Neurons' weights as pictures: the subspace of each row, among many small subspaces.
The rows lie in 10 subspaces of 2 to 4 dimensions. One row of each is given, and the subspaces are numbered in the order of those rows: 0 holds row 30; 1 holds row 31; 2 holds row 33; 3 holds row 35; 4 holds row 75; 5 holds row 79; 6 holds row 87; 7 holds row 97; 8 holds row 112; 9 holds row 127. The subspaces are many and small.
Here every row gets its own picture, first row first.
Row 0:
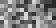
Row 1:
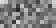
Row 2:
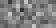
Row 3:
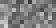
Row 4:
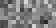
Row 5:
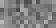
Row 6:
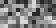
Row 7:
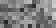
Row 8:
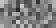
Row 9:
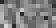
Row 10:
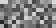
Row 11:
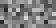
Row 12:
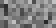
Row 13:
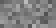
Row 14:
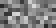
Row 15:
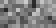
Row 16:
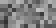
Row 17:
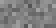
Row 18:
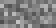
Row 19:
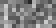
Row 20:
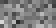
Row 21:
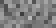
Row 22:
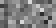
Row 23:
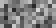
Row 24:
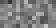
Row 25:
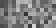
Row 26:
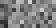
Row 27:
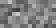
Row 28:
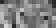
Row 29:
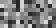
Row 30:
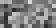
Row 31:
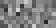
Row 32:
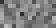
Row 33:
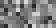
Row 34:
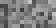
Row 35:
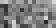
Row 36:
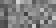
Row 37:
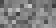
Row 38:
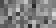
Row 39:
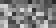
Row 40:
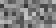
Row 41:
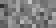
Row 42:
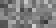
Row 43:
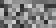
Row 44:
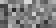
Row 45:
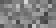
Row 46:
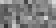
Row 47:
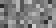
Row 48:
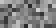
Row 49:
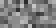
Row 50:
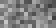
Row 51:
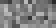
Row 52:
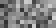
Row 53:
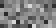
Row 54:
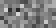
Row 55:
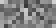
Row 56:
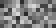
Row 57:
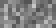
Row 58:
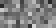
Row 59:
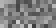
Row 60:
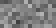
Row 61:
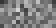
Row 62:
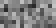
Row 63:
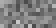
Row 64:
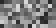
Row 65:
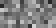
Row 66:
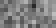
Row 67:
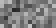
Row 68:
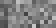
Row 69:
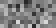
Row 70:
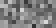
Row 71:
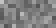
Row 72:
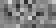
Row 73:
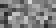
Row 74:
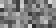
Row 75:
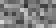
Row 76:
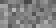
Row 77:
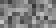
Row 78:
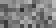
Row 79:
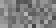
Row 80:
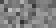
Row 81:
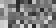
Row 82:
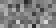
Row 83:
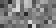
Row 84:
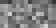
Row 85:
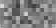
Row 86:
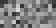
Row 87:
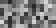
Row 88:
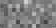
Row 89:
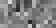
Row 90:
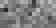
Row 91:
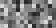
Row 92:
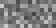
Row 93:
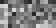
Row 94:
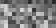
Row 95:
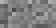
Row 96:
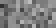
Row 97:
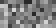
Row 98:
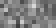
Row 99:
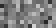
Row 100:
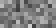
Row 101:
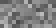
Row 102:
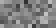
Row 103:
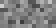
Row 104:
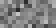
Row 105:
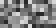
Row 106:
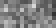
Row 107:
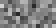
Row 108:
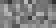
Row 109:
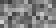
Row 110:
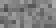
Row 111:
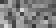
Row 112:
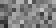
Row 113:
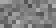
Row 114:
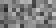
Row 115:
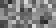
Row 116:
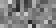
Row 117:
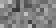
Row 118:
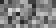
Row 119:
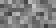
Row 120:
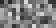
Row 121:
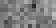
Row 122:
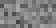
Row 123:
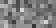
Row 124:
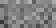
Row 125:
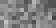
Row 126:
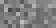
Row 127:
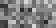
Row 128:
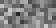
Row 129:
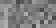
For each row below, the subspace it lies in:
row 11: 1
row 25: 5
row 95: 7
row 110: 6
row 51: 3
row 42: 9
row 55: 4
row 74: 2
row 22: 2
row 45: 7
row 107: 0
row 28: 3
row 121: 6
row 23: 0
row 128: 1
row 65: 2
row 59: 8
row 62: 6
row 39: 9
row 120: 3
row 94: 9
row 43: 6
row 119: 1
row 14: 0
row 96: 1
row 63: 8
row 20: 4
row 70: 3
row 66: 6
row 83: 0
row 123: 3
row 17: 5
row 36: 5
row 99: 2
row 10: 4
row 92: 4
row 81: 8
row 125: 1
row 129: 5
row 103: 2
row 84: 9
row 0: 1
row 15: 2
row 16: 5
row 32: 3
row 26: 8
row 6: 2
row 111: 3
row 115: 9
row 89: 0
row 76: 7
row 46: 3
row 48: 5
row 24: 9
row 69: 7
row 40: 4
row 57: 0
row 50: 1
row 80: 6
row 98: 6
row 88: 7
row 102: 7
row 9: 3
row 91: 2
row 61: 4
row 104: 1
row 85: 0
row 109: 6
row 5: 4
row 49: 2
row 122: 4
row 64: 7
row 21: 3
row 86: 4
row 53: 6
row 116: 0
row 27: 0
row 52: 1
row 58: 2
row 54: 1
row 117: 0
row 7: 6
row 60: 8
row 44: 7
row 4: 9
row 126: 6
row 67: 0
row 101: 8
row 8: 4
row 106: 6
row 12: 3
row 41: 1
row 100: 1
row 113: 8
